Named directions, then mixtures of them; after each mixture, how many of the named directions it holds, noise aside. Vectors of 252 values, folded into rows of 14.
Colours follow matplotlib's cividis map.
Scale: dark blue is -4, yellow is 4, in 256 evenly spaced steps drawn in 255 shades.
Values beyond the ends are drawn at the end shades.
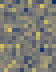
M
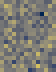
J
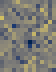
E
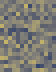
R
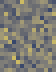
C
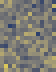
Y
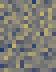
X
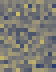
one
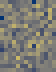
two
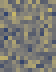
three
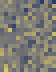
three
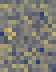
three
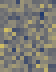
three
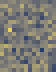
three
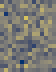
three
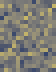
two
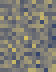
three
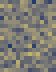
three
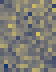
one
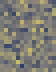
two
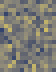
three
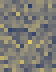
two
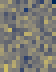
two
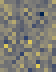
one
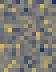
one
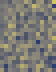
two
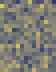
one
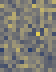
three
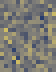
two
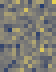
one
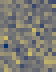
two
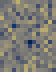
one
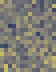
one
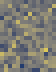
two
